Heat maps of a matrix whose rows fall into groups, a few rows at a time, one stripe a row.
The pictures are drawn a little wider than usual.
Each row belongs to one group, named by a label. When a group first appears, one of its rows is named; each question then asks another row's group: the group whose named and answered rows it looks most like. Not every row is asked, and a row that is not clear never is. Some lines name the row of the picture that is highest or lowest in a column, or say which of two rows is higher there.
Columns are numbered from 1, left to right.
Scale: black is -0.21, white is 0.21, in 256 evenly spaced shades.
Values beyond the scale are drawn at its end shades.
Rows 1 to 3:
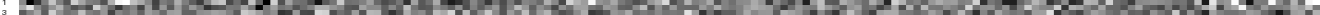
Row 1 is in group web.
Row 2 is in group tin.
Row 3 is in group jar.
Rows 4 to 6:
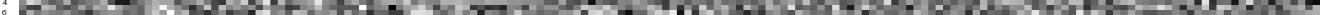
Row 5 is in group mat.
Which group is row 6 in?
mat
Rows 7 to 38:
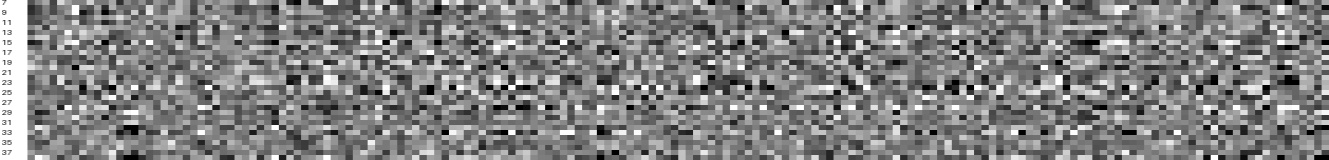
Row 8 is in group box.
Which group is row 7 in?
jar
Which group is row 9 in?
box
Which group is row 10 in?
mat
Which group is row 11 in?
box
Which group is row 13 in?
jar
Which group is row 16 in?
jar
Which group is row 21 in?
box
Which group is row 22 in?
jar
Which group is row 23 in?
jar
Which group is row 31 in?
web
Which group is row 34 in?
jar
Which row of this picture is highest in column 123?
26
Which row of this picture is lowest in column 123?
33
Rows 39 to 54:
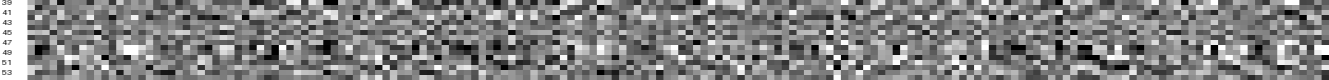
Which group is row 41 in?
jar
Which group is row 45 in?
tin
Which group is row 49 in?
web
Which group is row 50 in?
box
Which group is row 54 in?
box
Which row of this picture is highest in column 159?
40
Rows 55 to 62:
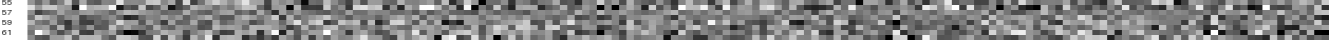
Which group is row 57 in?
web
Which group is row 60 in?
jar
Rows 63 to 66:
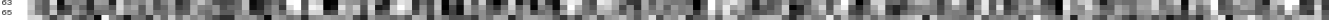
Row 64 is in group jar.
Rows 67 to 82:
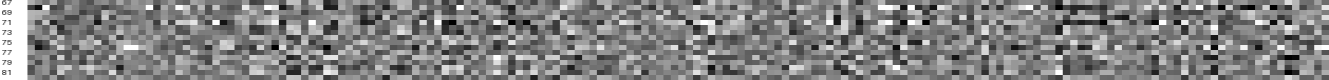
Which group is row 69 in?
tin
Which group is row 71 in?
tin
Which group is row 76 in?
web
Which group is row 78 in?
jar
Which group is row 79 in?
tin
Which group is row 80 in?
jar
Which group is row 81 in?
jar
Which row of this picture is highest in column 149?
68
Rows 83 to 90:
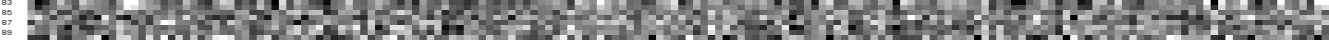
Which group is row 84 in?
web
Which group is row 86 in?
tin
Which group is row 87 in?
mat
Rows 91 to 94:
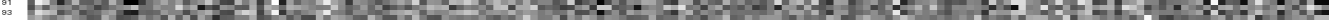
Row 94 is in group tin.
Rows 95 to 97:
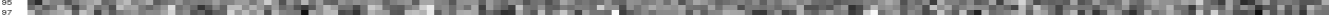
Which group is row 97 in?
mat
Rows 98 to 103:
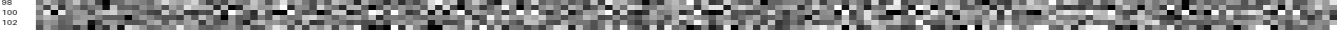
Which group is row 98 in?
mat
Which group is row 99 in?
tin
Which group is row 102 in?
tin
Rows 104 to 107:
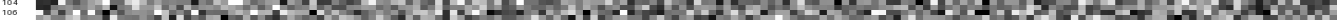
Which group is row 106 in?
mat
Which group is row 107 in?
tin
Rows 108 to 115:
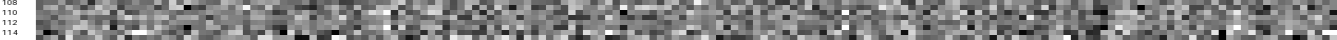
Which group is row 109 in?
mat
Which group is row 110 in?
box
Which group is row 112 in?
box
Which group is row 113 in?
box
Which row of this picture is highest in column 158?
113
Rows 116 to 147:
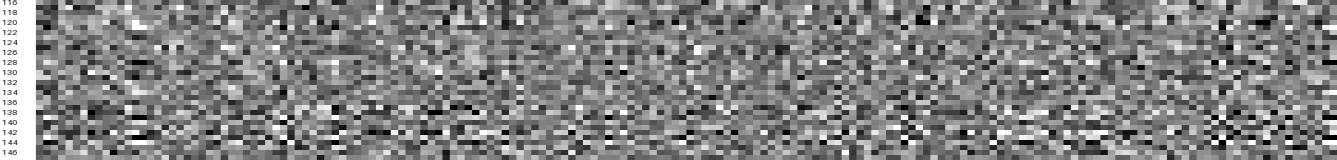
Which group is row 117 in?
mat
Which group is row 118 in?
mat
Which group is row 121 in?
web
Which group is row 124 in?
mat
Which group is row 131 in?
tin
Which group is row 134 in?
web
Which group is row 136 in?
tin
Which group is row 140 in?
web
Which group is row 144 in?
web
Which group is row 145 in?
jar
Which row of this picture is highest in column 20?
117
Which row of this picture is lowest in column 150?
129
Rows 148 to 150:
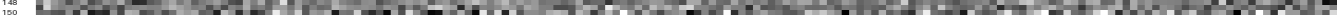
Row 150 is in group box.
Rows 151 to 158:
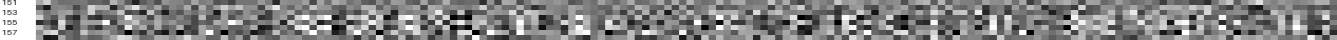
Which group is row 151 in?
tin
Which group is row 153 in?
box
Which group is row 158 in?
mat
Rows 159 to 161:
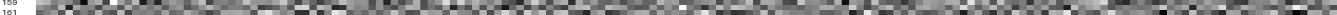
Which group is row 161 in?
jar
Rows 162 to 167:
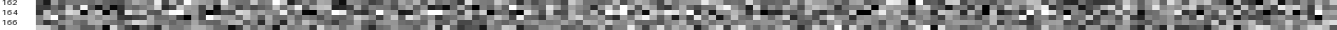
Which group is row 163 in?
box
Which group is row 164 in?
mat
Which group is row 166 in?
web
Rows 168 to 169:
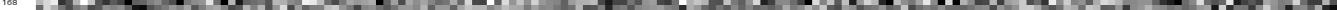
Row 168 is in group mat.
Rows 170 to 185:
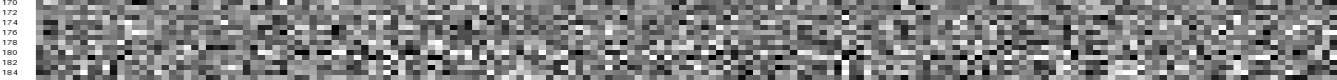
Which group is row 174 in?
mat
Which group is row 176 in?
web
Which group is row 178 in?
box
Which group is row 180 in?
jar
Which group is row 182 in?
box
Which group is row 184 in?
box
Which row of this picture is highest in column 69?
180
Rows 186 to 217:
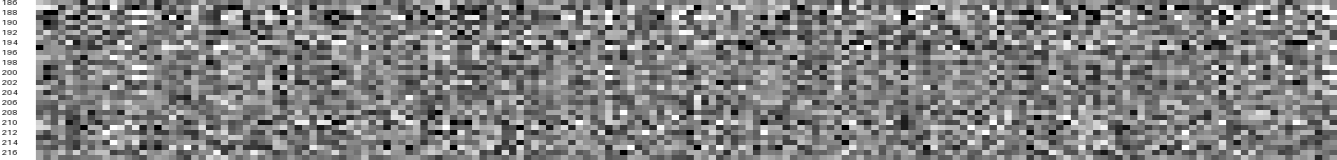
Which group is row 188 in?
web
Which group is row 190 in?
web
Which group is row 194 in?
jar
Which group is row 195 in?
mat
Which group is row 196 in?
box
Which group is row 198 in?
jar
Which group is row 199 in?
web
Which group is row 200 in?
mat
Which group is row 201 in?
web
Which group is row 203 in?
tin
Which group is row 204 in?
web
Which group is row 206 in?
mat
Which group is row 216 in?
box
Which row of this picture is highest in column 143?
195
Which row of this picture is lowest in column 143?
188
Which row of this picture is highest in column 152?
215
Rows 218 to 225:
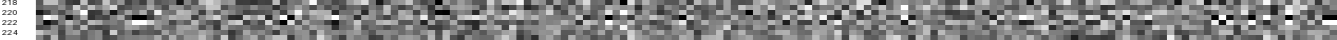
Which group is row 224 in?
tin
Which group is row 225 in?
tin
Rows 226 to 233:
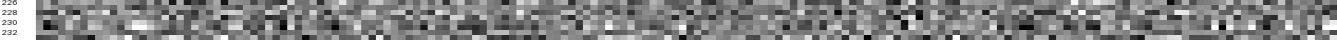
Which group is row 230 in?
web
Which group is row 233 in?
mat
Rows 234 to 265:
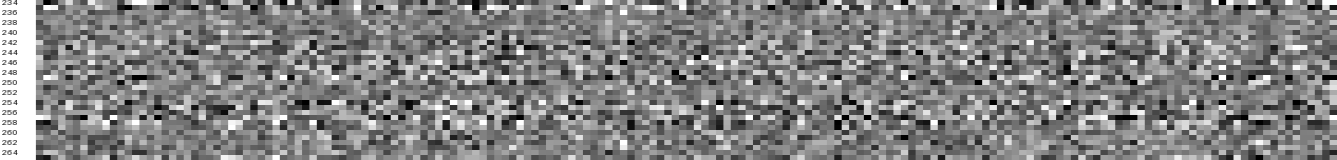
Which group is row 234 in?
web
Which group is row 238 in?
mat
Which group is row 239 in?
box
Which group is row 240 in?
mat
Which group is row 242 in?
mat
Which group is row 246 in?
box
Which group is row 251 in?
web
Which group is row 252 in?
mat
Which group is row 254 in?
jar
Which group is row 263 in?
box
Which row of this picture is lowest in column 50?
257
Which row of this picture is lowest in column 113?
257
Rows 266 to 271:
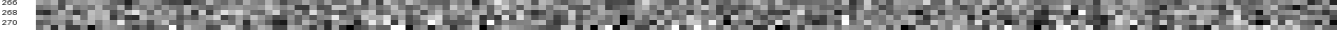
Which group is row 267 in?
jar
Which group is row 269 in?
box
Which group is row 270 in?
box
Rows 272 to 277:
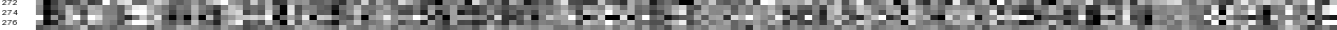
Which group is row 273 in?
web
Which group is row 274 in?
web
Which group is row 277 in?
box
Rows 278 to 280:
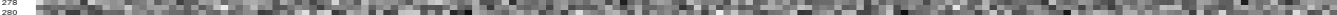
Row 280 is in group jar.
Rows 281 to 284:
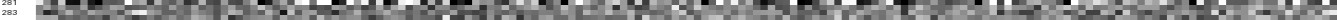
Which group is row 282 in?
tin
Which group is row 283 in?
web
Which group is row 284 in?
tin
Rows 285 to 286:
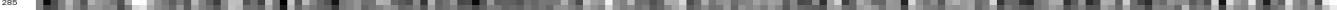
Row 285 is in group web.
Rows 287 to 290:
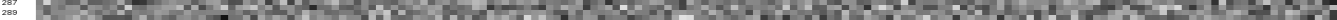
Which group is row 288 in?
mat
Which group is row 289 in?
box
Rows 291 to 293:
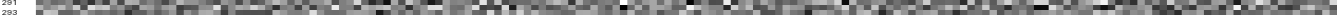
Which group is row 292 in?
box
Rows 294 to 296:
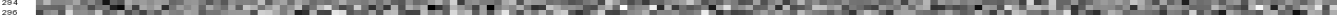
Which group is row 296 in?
jar
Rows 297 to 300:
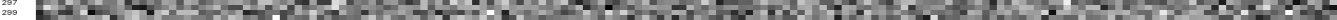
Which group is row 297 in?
jar
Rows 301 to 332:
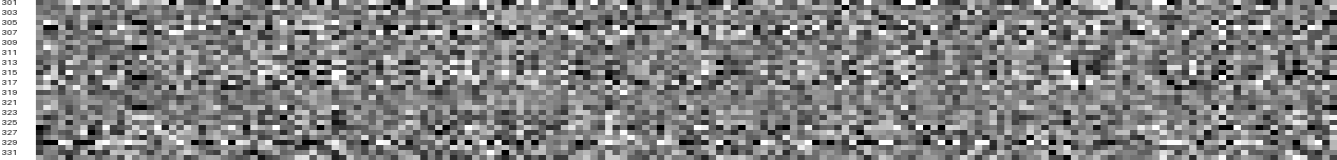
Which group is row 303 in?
box
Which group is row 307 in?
mat
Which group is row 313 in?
jar
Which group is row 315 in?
jar
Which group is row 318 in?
tin
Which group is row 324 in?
web
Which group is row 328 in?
mat
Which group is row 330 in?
jar
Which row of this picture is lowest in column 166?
326
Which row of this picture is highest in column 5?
315
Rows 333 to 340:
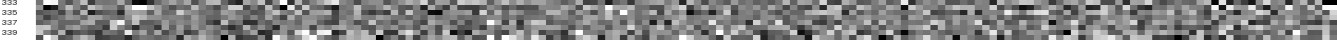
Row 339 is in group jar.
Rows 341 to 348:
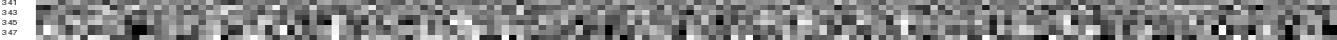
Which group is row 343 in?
mat
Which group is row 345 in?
jar
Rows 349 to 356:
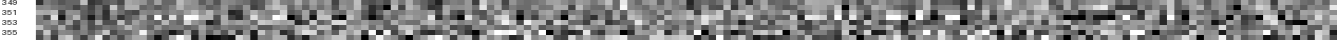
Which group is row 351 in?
tin
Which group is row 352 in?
tin
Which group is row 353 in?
jar
